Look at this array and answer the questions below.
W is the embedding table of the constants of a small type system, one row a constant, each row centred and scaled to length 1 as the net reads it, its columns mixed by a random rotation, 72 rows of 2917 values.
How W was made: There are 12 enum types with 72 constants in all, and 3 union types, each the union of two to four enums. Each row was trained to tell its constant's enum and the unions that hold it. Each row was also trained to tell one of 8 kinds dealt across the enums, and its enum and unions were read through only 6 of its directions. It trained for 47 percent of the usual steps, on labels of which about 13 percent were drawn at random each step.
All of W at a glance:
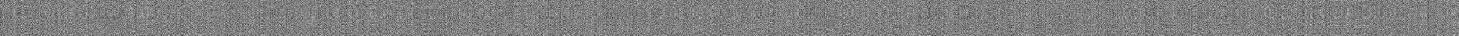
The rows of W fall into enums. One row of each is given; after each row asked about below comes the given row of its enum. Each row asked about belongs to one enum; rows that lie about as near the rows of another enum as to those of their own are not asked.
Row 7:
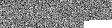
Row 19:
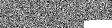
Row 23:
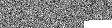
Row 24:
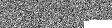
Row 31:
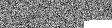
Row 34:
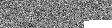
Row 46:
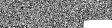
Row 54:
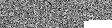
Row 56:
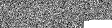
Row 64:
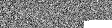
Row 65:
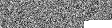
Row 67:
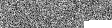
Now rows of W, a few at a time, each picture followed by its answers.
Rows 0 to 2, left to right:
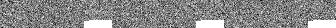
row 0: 24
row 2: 56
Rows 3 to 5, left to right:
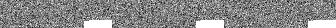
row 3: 31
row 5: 64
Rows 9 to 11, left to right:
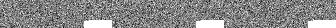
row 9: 19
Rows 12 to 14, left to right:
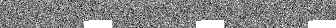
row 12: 23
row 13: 67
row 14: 65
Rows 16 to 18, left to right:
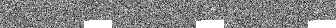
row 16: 34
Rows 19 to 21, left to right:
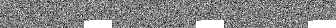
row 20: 56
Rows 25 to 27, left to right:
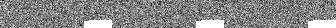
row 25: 56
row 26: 31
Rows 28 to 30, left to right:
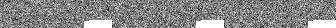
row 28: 31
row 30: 56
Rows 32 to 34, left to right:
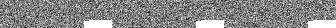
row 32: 34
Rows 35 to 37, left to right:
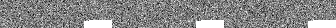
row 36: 34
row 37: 24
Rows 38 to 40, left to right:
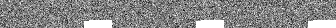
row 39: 19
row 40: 56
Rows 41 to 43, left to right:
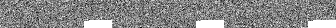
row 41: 67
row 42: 19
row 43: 31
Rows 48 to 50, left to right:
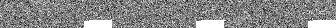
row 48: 31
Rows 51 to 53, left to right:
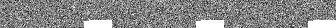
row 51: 24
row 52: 23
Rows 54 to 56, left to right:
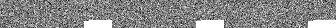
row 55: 24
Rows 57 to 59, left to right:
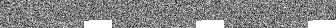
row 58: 64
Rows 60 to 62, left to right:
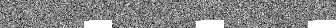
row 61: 19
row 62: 19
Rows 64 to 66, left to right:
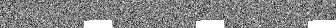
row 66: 65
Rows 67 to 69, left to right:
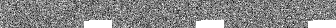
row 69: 24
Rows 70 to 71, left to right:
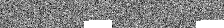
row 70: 54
